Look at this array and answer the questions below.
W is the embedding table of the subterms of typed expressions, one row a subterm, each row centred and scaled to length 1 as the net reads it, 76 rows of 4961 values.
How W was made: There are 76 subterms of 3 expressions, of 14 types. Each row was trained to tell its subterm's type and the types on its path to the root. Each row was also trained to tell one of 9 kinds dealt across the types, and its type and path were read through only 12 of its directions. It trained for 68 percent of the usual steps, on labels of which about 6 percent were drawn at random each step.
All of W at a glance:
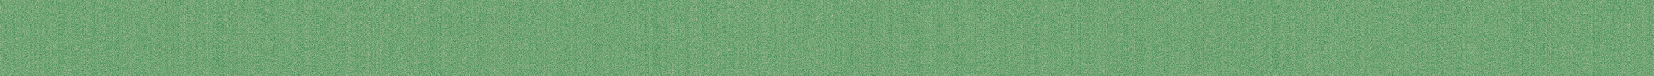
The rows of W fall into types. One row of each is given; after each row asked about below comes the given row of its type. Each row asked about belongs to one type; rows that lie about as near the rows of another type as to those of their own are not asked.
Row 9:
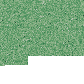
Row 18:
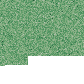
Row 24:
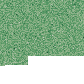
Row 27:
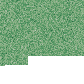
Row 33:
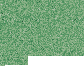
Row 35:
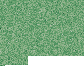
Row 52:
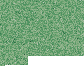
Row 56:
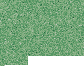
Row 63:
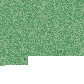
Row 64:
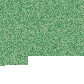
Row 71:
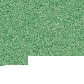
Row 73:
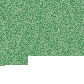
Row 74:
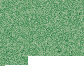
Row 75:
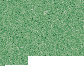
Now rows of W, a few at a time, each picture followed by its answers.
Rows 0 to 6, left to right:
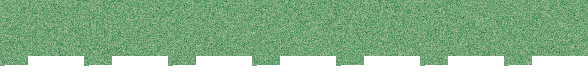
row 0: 9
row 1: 52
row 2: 73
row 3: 9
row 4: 75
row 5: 73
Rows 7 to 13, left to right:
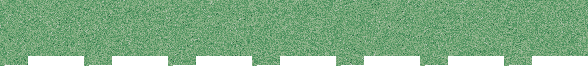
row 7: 27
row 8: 52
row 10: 9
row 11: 71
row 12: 33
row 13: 63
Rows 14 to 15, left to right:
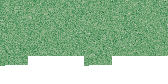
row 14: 75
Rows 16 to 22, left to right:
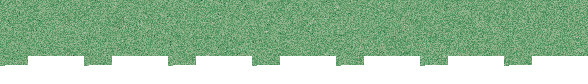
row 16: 35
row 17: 71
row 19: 56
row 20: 18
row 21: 35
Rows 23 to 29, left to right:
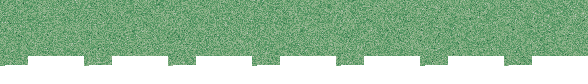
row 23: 35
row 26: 52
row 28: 75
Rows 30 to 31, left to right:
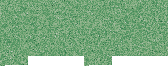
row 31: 64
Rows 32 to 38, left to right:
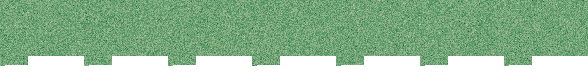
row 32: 27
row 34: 71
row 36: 75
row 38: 9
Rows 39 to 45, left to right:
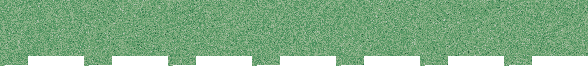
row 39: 73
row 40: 56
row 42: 75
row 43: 27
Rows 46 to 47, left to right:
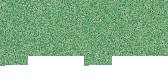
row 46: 52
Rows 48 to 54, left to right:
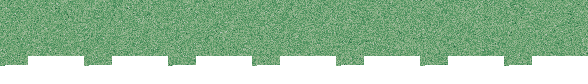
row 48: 56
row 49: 56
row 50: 73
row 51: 63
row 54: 27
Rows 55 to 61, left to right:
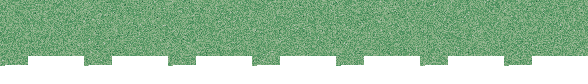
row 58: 74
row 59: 35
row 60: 24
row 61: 56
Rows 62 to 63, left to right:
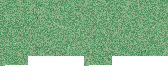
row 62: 71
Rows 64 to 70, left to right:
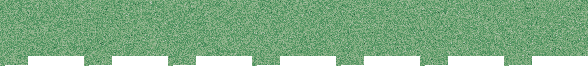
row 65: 52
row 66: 33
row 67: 27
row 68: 33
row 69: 18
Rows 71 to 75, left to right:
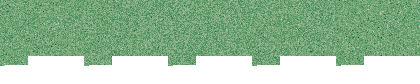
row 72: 64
